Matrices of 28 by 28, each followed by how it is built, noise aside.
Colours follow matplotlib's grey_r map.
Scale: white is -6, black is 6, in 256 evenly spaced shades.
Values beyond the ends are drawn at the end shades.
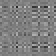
low rank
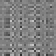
low rank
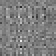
low rank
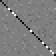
diagonal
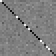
diagonal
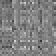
low rank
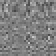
low rank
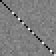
diagonal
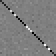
diagonal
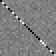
diagonal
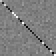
diagonal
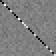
diagonal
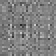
low rank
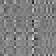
low rank
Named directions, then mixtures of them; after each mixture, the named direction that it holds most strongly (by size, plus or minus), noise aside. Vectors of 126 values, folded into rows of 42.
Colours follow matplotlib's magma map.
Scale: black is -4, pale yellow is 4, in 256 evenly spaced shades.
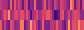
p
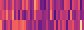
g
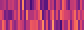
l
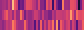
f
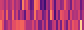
g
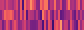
l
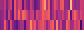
g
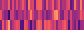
p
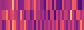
f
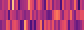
p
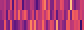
g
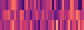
f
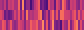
l
